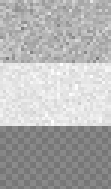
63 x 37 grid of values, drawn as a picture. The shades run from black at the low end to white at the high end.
The table splits into 3 rows of 1 panel. Panel 1,1: high, fine-grained. Panel 2,1: very high, fine-grained, faint in contrast. Panel 3,1: middling, checkered, faint in contrast.
